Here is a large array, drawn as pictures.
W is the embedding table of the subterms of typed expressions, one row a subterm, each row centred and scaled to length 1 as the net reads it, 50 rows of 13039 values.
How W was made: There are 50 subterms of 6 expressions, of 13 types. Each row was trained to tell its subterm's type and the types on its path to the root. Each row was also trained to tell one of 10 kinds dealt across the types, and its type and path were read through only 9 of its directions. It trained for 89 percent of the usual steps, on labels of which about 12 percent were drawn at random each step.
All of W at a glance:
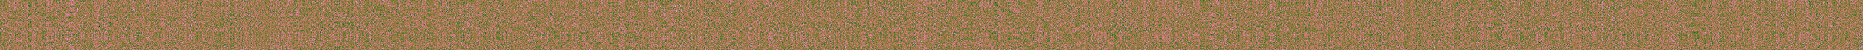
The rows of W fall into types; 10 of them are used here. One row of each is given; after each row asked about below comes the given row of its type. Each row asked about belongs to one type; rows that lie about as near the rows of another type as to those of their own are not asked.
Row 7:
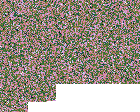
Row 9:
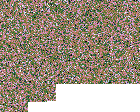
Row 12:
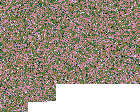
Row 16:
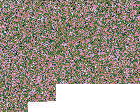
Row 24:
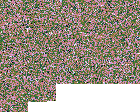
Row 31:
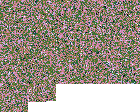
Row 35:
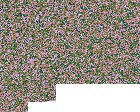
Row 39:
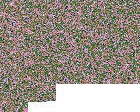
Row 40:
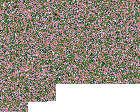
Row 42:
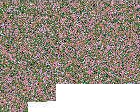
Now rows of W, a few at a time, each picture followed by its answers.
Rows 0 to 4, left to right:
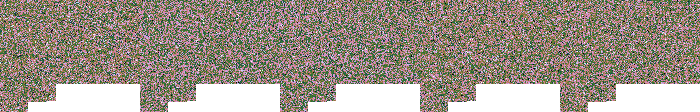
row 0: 35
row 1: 40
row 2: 24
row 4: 40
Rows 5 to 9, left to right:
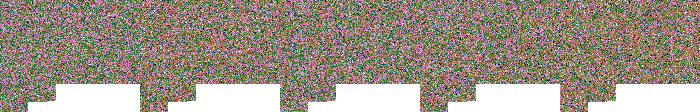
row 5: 24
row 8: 40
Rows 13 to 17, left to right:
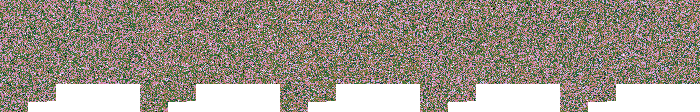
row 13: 31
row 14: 39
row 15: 39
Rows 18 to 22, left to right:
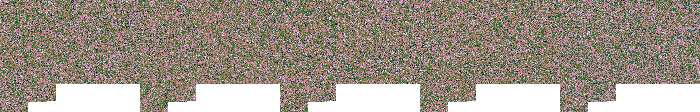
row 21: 7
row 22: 40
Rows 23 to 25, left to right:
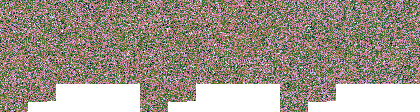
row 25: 31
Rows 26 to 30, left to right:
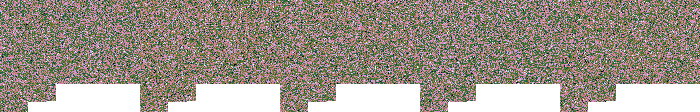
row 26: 31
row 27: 7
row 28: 39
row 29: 7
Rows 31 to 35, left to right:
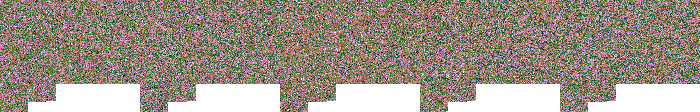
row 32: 24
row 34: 16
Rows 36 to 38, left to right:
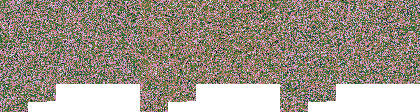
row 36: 24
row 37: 35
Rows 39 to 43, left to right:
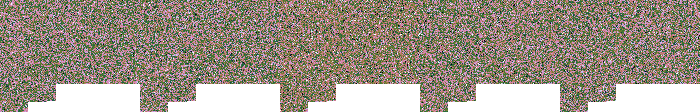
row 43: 12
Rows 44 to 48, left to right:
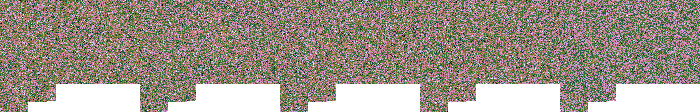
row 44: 42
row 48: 35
